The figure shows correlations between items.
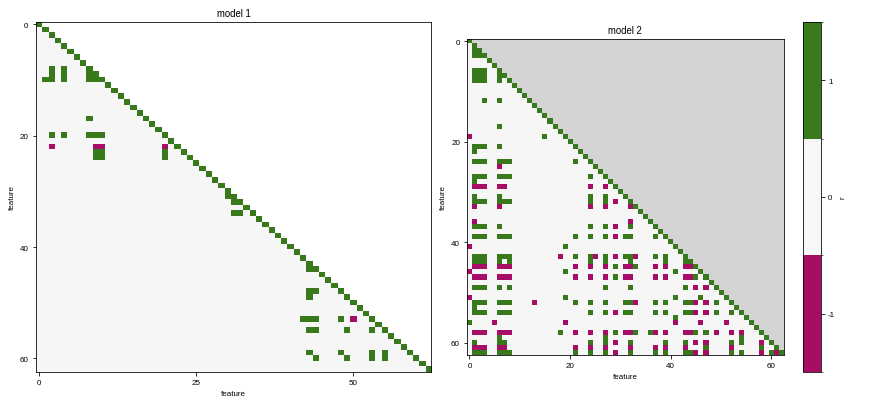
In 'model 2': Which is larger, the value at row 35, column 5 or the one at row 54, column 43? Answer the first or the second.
the second
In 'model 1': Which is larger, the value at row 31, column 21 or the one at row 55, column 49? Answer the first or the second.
the second
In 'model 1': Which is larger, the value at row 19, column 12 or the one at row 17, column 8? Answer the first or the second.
the second
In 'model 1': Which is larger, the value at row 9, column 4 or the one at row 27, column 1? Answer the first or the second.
the first
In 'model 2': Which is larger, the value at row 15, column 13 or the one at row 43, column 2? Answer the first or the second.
the second
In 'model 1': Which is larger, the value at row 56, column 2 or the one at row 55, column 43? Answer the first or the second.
the second
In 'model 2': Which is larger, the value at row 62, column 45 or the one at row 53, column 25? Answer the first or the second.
the second
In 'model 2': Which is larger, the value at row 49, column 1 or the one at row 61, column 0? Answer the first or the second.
the first
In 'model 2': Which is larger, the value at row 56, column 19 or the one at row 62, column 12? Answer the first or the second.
the second
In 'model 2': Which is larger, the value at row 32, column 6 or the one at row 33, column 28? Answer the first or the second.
the first
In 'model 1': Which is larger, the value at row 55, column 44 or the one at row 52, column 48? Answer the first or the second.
the first
